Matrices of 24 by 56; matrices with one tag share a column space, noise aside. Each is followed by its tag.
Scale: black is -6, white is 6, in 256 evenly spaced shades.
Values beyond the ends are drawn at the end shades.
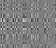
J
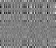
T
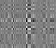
J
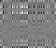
T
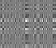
J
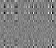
T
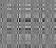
J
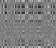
T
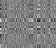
J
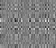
J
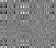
T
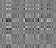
J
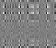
T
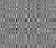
J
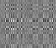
J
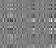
J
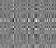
J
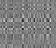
J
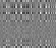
T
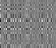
J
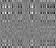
T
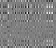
T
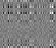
T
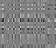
J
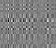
J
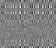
T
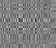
J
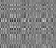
J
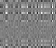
T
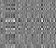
J
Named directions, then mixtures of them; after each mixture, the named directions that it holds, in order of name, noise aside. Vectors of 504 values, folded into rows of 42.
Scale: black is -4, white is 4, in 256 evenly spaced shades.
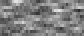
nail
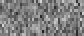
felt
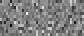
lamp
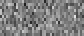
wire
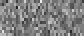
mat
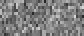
nail, wire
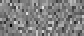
lamp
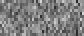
felt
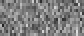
felt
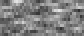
nail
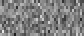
felt, mat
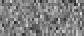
felt, lamp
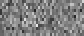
mat, wire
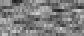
nail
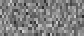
lamp, wire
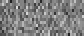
lamp, mat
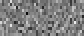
lamp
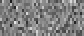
felt, lamp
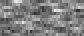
nail
